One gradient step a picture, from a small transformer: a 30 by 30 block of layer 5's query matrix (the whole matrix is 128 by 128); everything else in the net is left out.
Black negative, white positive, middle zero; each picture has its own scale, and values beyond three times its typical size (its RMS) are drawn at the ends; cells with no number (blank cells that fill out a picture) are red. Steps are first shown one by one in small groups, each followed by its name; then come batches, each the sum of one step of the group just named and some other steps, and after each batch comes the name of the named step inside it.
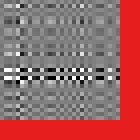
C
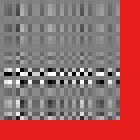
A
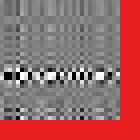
A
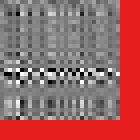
A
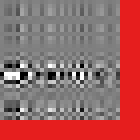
A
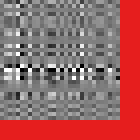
C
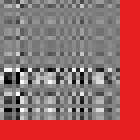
C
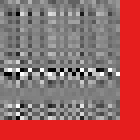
A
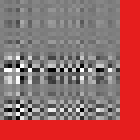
C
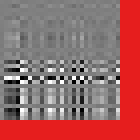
C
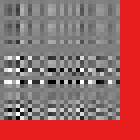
A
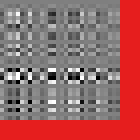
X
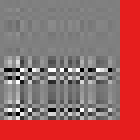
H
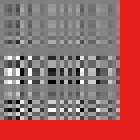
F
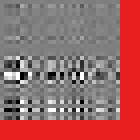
F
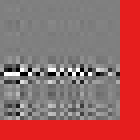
H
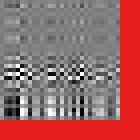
H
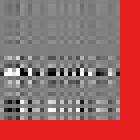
F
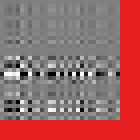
F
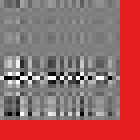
H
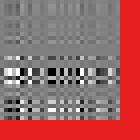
F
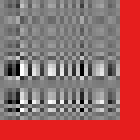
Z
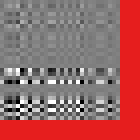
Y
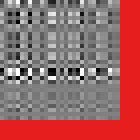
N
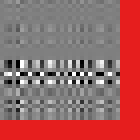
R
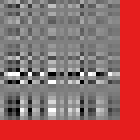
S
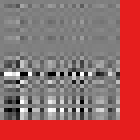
R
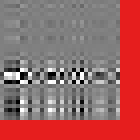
Y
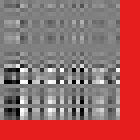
Y
